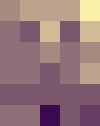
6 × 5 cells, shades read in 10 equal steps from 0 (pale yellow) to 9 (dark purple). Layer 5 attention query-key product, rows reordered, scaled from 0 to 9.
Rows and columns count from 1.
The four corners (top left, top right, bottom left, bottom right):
4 0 5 7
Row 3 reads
5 5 4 5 4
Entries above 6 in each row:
0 0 0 0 0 2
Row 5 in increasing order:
6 6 6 6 6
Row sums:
13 21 23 24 30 32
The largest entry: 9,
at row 6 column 3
